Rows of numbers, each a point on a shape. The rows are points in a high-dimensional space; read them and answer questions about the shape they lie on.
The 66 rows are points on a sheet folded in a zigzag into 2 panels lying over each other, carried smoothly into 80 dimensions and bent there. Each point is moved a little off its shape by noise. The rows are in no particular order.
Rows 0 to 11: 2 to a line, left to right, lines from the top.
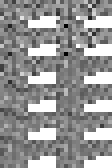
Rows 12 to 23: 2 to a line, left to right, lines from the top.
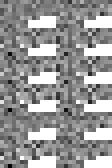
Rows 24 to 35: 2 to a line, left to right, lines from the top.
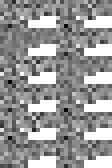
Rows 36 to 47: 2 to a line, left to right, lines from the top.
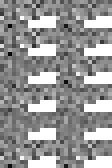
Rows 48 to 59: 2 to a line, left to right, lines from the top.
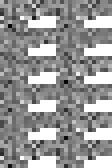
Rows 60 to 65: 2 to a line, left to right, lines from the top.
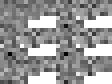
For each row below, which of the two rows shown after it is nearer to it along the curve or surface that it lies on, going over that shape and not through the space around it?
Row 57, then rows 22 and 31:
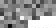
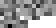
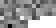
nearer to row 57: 22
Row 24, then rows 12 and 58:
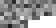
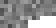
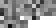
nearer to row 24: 58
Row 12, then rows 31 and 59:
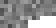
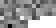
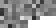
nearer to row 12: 31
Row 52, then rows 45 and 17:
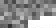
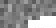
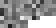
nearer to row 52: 45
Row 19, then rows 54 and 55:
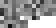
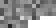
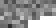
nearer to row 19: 54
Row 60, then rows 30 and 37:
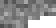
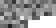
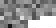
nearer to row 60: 37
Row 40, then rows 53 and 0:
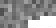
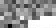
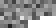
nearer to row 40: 0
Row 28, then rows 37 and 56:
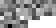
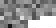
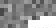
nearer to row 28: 37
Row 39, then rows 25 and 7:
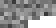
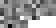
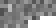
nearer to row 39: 7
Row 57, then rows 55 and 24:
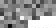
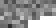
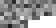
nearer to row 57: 24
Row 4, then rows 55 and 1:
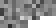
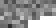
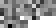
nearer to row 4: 1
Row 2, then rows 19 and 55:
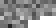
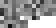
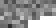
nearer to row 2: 55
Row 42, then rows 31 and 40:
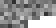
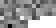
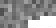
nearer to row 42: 40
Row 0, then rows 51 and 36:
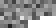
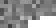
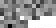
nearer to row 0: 36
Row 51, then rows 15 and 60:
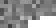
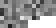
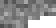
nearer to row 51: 60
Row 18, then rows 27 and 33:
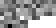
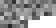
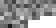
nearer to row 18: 33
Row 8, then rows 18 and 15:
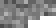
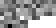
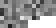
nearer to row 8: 18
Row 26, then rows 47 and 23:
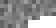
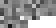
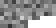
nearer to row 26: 47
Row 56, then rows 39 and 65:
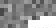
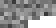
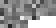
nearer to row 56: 39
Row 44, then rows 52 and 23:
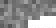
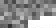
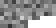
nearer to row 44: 52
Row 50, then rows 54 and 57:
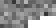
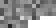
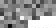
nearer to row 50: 57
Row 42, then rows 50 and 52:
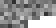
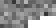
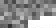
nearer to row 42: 50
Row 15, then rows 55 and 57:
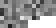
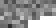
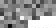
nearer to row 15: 57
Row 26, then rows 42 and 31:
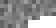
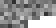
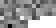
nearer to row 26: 31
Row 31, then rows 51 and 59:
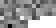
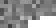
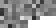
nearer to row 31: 51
